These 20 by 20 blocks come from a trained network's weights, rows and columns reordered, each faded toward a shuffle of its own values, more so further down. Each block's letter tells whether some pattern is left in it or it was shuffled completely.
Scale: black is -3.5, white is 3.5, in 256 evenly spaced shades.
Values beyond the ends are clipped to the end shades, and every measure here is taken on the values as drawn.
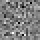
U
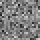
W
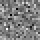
W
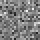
W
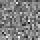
W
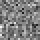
U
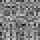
U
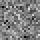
W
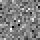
W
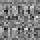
U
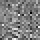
U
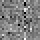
U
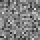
W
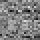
U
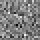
U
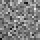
W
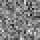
W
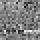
U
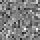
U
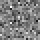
W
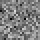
W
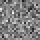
W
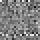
U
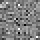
U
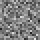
W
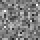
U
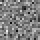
W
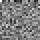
U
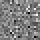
U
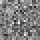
U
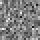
W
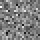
W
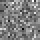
W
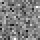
W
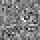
W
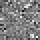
W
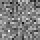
W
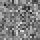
U
